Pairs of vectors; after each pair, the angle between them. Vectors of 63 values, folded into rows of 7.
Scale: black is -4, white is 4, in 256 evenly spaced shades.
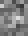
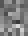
orthogonal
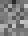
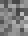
partly aligned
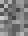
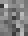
partly aligned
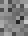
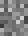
nearly opposite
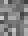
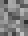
partly opposed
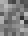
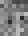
partly aligned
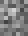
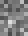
partly opposed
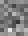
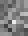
partly opposed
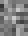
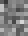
nearly opposite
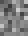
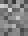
orthogonal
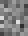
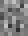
partly opposed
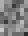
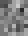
partly opposed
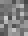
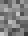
partly opposed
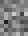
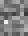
nearly opposite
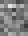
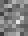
orthogonal
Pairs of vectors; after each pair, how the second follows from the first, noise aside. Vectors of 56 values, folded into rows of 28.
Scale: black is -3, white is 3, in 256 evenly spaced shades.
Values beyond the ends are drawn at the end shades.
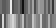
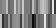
reversed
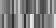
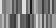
reversed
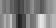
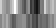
reversed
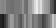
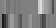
partly zeroed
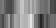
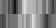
reversed
